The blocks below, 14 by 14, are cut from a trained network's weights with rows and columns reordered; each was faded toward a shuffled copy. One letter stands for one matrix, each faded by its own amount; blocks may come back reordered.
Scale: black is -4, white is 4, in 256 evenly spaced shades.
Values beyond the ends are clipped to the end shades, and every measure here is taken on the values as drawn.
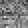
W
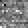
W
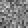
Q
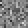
Q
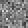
Q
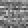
W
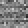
W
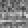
W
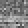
W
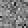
Q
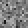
Q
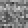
W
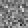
Q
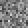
Q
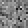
Q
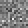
Q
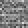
W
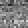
W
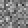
Q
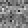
W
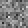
Q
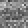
W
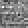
W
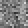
Q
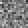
Q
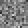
Q
